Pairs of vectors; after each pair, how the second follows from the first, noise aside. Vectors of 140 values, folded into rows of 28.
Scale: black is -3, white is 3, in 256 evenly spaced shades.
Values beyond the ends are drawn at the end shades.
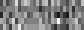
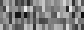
reversed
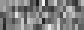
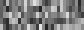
reversed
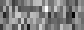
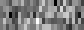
reversed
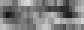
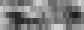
reversed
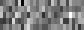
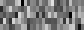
sign-scrambled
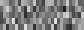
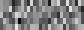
reversed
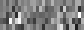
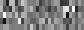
reversed
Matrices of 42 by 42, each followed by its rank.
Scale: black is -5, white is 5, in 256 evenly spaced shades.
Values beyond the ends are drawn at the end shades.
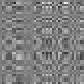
two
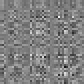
three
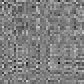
five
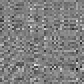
five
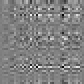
three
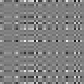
one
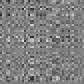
three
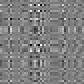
two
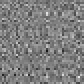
five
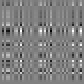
one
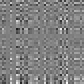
two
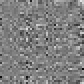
five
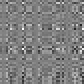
two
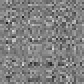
five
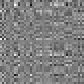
three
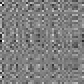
three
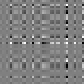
one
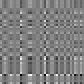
one
